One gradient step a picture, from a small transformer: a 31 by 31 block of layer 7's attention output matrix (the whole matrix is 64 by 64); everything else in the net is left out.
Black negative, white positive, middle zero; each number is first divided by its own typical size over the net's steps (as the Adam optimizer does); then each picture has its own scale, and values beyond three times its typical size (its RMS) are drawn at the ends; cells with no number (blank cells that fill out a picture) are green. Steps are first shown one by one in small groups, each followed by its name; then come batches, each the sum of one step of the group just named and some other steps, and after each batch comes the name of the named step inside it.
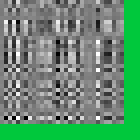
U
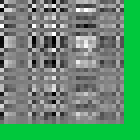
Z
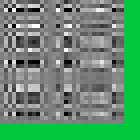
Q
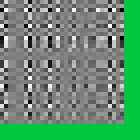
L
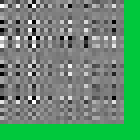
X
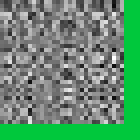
U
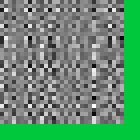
L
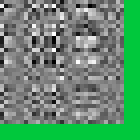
Z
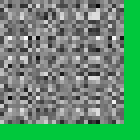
L
